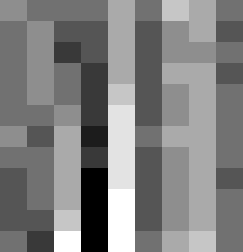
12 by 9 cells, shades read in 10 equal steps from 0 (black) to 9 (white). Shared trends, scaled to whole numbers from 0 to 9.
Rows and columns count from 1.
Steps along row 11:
same up down up down up up down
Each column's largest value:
5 5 9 4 9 4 7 7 4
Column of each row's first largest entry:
7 5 5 5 5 5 5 5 5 5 5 3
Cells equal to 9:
4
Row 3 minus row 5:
0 0 -2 1 -1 0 0 -1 0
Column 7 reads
7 5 5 6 5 5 6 5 5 5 5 6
